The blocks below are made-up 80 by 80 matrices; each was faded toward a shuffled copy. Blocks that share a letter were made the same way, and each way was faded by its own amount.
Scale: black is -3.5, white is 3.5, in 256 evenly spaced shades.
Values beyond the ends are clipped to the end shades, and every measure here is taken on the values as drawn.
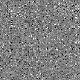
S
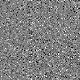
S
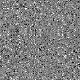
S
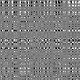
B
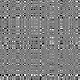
B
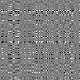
B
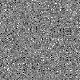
S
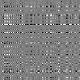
B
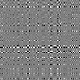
B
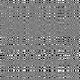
B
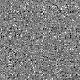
S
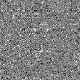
S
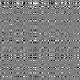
B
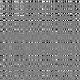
B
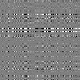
B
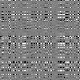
B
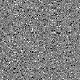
S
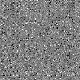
S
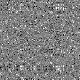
S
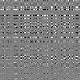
B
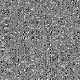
S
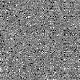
S
